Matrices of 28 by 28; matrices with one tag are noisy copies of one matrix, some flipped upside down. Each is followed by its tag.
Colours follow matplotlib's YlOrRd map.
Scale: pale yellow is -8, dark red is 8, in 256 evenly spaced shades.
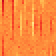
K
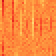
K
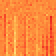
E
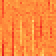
K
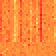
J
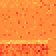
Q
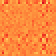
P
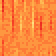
K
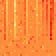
E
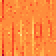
K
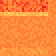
Q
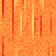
K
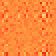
P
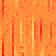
K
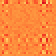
P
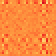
P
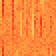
K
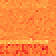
Q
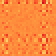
P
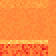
Q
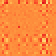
P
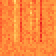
J
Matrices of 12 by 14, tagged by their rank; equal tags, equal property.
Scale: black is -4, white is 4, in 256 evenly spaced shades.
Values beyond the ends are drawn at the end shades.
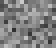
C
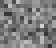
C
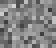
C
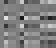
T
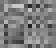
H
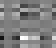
T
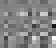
H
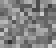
C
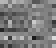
H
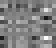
H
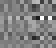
H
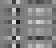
T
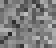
C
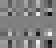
T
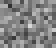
C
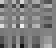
T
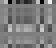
T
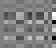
T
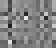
H
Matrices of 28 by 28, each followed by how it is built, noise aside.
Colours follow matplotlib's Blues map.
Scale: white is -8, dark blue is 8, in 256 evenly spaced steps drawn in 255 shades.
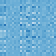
low rank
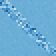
banded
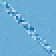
banded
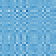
low rank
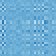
low rank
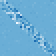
banded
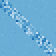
banded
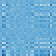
low rank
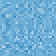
low rank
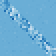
banded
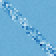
banded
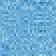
low rank
